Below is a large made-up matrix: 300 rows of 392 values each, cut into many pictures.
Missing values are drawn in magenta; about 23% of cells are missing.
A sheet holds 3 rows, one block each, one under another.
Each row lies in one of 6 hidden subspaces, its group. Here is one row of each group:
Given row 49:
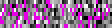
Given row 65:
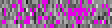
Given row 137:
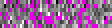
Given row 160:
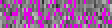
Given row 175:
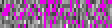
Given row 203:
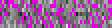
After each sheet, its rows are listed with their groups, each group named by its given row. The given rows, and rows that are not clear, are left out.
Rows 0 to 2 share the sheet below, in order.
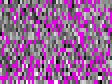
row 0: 65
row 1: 160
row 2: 160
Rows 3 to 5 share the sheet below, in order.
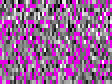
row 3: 65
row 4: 65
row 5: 49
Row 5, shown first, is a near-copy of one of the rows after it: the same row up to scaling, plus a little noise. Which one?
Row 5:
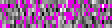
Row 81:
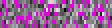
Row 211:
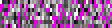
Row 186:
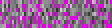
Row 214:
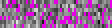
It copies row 186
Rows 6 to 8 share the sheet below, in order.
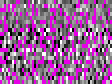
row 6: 203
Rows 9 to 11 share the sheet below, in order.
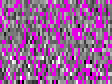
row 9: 65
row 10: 137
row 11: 160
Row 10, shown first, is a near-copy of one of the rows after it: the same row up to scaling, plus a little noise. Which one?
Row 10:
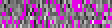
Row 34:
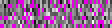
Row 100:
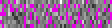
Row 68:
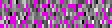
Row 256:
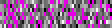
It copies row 34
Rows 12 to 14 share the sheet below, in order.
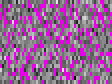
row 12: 49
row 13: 65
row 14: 65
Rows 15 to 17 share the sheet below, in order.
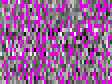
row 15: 65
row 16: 203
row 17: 137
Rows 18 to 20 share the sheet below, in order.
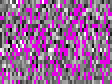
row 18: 160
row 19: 137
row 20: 175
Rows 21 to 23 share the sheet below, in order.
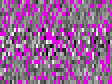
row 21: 175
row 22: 65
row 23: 175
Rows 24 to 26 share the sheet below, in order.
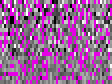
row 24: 175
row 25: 65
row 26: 49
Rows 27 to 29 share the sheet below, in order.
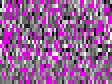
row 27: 160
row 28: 160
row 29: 203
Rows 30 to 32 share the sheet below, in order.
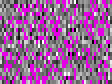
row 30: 65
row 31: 65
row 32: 160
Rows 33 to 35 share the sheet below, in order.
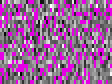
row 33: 65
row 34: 137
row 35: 49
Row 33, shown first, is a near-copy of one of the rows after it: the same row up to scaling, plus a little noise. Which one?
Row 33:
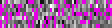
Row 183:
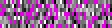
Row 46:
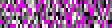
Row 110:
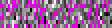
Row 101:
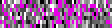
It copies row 101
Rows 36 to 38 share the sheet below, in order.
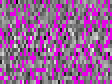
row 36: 160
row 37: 137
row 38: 160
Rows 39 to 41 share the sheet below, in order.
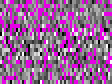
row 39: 203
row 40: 160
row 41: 160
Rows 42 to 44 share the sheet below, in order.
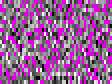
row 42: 175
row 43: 160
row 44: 175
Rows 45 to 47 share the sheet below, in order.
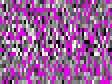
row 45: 175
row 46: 65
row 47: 175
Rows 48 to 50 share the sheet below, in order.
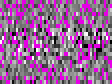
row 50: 203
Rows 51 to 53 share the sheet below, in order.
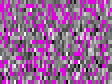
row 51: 65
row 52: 203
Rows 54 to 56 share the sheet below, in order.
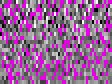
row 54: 137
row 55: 160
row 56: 175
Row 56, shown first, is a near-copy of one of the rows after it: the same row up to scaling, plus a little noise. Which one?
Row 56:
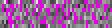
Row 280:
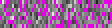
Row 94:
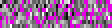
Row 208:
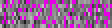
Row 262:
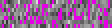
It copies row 262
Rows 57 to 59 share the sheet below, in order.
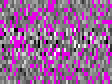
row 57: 175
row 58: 65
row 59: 203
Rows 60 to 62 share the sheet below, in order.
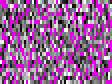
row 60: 203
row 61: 65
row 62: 160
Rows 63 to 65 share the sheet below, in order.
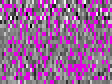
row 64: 137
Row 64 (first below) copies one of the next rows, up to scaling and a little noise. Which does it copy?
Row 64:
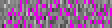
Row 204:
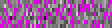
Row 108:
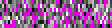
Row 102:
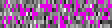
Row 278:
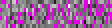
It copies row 204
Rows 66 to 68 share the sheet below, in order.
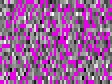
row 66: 203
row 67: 175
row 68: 137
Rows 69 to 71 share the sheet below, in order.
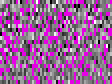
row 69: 175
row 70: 160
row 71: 65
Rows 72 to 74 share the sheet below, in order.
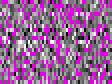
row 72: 203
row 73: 203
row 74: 65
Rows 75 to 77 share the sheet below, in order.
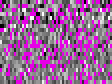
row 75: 49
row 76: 65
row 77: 203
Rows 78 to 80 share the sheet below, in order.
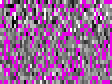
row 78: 65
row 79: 65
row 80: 65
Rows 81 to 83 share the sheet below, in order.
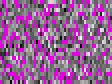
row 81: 49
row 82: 49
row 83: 160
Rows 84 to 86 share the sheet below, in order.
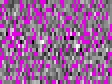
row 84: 65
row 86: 160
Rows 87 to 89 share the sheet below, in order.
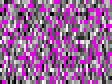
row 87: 203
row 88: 203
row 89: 203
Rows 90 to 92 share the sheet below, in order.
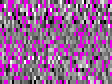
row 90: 137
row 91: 137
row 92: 203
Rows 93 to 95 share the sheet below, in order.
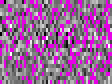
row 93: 175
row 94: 175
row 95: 65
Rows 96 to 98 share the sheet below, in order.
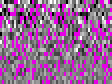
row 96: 203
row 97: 49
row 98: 65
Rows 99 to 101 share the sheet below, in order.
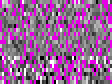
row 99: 175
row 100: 137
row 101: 65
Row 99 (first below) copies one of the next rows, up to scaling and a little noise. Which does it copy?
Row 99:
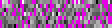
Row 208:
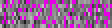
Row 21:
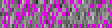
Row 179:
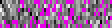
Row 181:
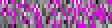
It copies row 181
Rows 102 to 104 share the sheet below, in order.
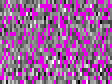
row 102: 137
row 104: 65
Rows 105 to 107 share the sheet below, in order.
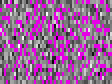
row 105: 65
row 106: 175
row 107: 65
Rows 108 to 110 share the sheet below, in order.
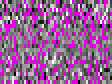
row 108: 137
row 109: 65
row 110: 65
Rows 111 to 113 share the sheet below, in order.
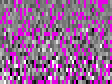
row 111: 65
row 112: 175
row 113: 137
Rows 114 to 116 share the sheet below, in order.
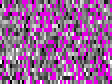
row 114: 160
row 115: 49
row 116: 160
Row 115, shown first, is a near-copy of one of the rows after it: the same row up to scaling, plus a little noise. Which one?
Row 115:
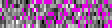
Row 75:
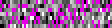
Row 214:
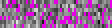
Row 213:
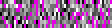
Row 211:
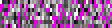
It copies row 214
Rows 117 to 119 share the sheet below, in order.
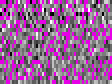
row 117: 203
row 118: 175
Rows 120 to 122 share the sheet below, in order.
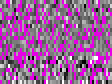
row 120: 137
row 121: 175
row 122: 203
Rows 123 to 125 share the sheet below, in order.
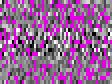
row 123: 175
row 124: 137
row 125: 137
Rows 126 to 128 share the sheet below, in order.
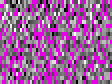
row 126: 160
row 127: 175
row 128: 137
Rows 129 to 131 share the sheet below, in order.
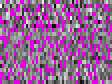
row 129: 160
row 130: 49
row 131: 203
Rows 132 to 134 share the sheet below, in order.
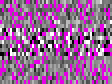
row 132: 49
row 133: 49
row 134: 65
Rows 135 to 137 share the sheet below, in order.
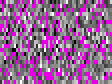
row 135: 203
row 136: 65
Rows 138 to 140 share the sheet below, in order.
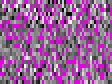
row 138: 175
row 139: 160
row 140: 49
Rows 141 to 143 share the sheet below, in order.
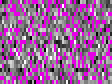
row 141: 175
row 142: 65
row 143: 203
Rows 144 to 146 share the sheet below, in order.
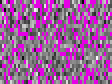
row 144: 175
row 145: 65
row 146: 175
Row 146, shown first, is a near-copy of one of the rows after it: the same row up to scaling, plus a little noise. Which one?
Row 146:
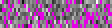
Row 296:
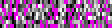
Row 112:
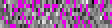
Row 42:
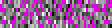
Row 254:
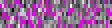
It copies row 42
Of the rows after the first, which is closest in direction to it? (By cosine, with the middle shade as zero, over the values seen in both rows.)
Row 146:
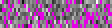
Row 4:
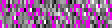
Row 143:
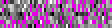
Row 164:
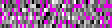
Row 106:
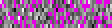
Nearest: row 106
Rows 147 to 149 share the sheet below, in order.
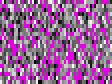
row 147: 203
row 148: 65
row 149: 49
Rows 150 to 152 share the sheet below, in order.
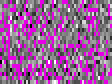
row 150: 137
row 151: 49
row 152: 160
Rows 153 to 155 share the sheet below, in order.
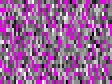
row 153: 203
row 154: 175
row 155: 203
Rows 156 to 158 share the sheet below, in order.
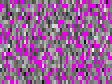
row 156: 160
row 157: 137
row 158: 203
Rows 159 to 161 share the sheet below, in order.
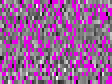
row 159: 175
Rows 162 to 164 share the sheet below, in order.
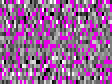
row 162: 203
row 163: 65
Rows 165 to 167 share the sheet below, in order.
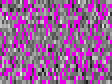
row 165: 49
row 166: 137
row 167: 49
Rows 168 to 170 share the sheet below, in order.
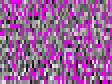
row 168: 175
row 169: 160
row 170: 137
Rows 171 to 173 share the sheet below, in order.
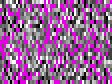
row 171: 160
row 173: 160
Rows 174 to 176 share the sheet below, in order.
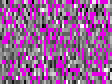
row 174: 203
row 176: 65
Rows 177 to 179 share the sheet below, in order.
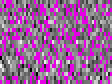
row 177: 137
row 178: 203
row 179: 175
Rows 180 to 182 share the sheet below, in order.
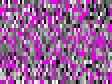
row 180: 65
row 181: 175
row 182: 160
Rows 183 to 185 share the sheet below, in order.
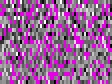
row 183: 65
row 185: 160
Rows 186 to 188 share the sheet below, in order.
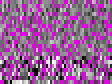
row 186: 49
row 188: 175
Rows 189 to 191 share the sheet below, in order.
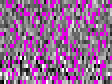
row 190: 65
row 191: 175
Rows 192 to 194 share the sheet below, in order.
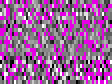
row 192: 203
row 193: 175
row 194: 65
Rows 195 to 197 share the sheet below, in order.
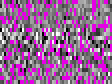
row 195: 160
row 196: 175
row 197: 65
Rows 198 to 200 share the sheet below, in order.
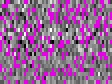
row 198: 203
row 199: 203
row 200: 65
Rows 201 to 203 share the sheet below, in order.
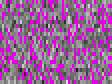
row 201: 65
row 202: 65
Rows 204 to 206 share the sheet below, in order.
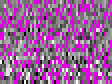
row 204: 137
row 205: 203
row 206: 160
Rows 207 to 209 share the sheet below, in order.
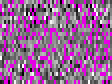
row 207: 137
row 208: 175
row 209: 49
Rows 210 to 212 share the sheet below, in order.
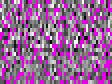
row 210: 65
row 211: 49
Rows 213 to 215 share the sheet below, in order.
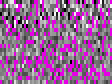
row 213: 49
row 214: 49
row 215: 49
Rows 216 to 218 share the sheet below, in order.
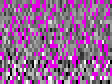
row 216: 137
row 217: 203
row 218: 137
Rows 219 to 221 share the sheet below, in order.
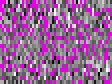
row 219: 65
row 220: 203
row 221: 65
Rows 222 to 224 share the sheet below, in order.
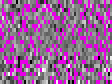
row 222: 160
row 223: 137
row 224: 65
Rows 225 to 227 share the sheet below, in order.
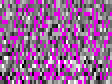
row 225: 160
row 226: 175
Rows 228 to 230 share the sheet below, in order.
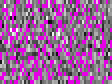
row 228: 137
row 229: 160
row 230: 160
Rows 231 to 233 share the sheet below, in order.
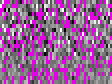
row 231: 175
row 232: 65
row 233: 175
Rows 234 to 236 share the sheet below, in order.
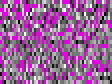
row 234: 137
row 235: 203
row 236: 137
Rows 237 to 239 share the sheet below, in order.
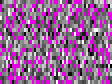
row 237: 137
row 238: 203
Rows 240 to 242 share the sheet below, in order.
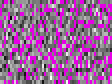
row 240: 137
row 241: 49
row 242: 203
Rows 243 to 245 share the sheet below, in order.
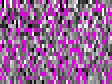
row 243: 49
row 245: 203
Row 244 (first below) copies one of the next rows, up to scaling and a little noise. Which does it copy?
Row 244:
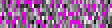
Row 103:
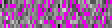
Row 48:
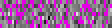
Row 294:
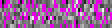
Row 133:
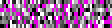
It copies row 48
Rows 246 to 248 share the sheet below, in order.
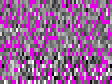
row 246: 65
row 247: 160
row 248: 49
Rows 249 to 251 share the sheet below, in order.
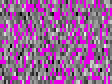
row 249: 203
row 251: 65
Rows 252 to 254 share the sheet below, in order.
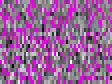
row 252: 203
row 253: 160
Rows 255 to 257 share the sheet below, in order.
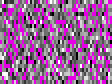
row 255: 203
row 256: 137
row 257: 65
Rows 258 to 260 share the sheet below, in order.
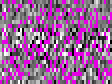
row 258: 175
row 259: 49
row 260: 160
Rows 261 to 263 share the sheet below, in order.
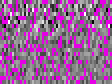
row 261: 137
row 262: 175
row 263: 65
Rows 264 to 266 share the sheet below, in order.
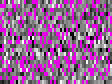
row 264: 65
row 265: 137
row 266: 49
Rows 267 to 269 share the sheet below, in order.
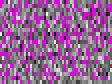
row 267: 65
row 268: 160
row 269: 65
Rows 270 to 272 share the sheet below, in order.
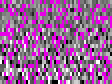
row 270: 49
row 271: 137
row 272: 160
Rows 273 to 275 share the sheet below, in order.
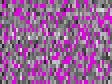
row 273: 49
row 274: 160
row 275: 160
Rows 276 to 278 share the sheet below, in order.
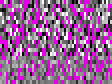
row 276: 65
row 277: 160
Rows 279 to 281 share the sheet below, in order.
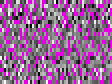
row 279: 137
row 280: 175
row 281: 175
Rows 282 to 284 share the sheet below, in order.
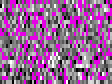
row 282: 160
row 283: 160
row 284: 203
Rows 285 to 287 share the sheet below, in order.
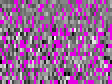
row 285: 65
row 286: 65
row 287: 160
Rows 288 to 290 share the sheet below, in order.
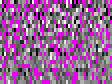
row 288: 65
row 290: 203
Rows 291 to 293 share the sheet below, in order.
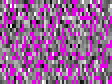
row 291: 203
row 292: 160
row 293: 203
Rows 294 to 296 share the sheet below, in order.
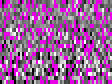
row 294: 49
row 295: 160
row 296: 175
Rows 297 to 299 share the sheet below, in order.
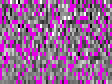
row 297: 160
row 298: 65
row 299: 203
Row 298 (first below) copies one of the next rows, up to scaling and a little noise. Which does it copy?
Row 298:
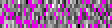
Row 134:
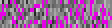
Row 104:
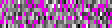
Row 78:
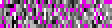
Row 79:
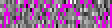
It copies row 104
